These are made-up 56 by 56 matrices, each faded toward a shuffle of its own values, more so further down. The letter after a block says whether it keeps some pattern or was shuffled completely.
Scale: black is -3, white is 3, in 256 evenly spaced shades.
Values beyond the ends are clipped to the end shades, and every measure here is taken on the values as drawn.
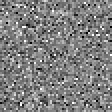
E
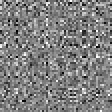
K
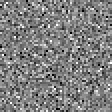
E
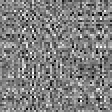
K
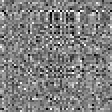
K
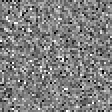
E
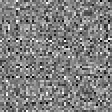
K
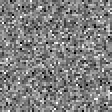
E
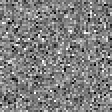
E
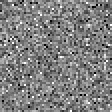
E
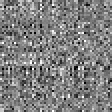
K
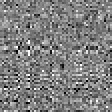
K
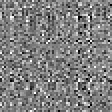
K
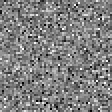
E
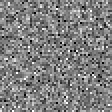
E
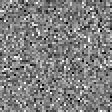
E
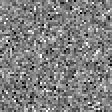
E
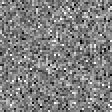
E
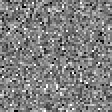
E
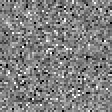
E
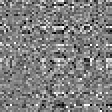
K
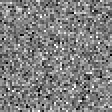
E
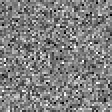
E
